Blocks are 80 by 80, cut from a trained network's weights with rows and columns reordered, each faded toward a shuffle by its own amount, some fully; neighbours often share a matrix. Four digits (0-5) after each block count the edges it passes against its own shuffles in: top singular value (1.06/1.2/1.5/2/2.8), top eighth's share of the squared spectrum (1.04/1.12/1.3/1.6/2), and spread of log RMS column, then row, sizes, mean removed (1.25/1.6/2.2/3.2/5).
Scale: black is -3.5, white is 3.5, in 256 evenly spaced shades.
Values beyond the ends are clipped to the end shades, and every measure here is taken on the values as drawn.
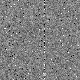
3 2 1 0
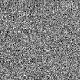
3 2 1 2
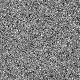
1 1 0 0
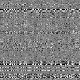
5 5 0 4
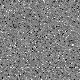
2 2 0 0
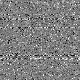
4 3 0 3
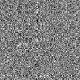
4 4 2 2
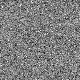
0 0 0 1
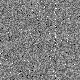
2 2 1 0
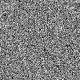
0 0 0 0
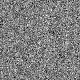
1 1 0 0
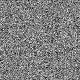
2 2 0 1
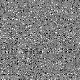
3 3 0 2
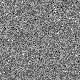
0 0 0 0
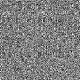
4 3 1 2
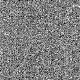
3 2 0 1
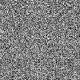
3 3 1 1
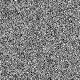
2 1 0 0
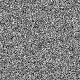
0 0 0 0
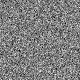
2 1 0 0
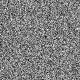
1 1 0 0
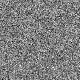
0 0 0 0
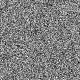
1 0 0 0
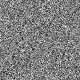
1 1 0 0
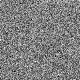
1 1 0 0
